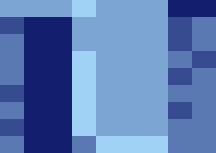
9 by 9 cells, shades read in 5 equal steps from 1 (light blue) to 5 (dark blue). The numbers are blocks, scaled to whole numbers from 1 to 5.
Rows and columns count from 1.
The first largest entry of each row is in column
8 2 2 2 2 2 2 2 2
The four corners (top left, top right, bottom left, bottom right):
2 5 3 3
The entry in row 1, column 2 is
2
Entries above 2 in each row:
2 5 5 5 5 5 5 5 6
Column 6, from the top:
2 2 2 2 2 2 2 2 1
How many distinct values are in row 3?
4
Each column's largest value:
4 5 5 3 2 2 2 5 5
